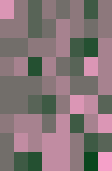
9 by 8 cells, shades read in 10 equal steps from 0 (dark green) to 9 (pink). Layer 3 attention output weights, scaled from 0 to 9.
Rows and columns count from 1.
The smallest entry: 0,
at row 9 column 7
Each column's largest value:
8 7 6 7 7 8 8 9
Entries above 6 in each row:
1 0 0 1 0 2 2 3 3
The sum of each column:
43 43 32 45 52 39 34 51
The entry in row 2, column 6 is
5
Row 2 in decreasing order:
6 5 5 5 5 4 4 3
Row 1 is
8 5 3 5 4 5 2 5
